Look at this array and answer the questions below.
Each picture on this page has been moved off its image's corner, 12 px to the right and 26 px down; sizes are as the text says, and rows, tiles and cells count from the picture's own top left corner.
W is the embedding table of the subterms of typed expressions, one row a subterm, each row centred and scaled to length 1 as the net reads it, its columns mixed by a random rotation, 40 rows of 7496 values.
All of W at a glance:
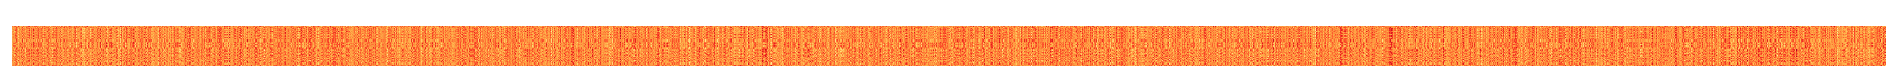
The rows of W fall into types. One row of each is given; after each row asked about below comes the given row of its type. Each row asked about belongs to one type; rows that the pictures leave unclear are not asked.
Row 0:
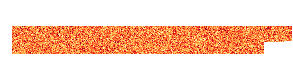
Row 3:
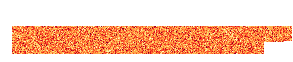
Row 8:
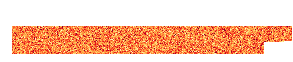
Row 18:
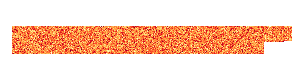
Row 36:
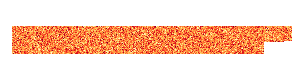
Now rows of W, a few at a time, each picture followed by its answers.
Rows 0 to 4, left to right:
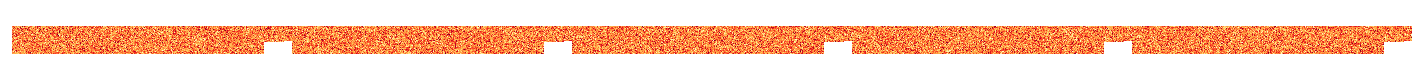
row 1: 36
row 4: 3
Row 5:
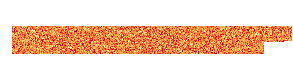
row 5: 18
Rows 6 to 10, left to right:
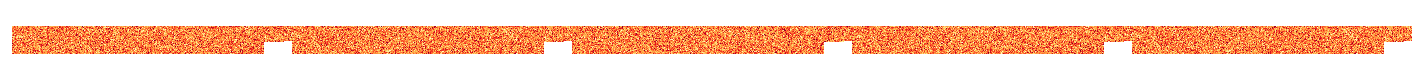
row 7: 3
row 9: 3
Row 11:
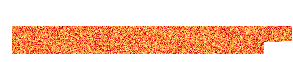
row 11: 8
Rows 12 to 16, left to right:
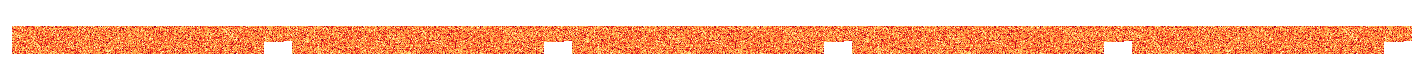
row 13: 36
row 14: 36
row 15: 36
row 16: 3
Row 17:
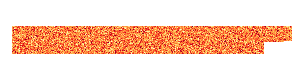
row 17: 3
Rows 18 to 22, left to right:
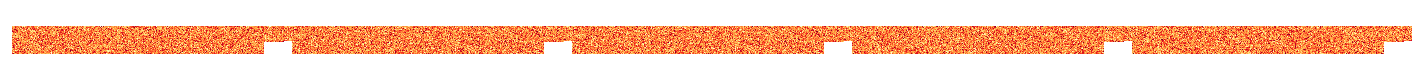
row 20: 3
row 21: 36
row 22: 36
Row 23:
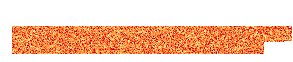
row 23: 18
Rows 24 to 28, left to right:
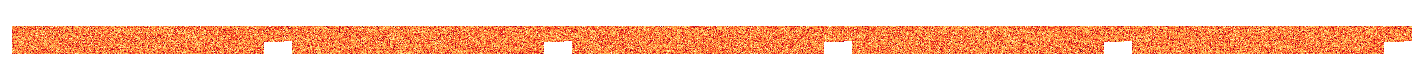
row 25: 36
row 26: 18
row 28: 8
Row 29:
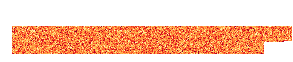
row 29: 18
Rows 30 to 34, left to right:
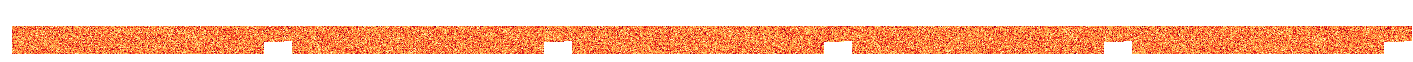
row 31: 36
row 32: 8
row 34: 0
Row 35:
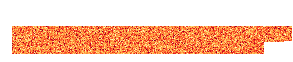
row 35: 8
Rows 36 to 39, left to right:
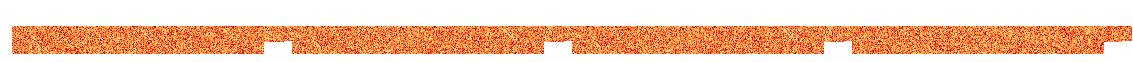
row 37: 3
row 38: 3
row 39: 8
